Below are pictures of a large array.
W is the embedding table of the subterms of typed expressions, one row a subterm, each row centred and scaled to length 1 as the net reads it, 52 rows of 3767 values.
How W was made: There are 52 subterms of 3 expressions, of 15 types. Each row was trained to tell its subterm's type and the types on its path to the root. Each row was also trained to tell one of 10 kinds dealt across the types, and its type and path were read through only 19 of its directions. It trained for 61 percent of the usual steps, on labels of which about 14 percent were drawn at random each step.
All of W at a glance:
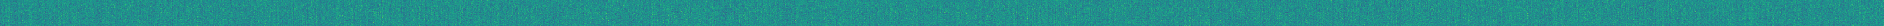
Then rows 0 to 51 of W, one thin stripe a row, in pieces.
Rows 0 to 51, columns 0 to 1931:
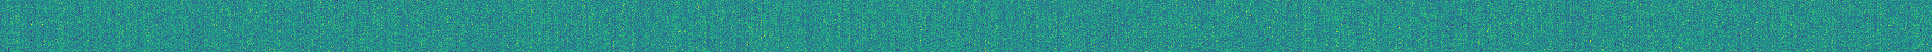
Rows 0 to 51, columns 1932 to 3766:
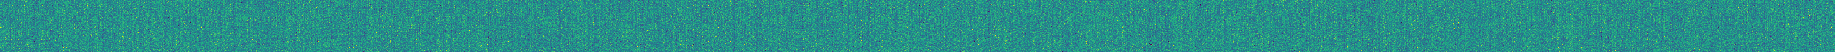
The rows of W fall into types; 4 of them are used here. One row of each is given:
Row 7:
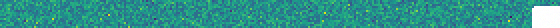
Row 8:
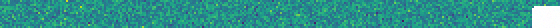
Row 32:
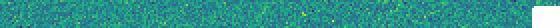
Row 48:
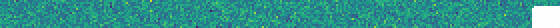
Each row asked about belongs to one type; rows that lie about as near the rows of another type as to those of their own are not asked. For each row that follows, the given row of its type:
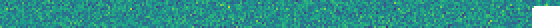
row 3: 32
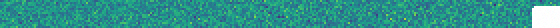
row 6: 32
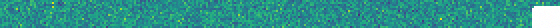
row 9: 32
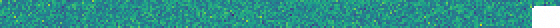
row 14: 7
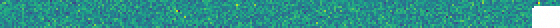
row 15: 8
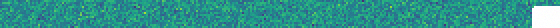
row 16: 48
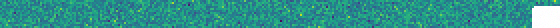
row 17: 48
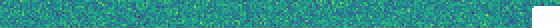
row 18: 48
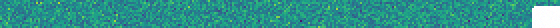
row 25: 48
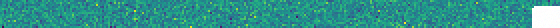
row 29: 48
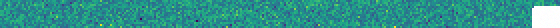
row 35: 7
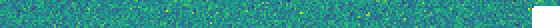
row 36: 7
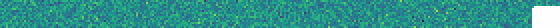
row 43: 32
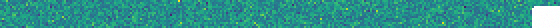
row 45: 7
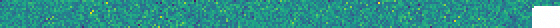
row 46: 32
